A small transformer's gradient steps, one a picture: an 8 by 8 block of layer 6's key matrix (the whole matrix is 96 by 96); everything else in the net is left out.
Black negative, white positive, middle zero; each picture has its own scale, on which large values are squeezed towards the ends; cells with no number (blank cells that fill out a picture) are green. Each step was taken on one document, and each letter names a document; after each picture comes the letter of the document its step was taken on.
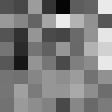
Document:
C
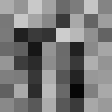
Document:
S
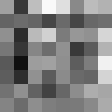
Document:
C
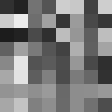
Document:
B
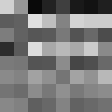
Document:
B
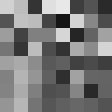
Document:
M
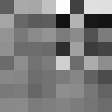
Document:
M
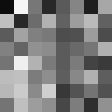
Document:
B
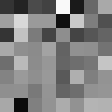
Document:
B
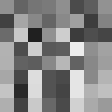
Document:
S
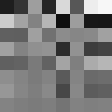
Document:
M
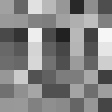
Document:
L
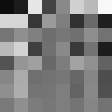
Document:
M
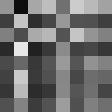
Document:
S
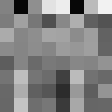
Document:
L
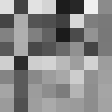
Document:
C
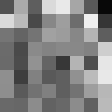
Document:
L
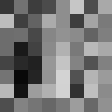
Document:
S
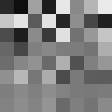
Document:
M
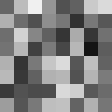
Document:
C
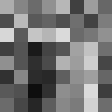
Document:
S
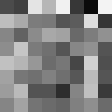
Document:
B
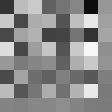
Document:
S
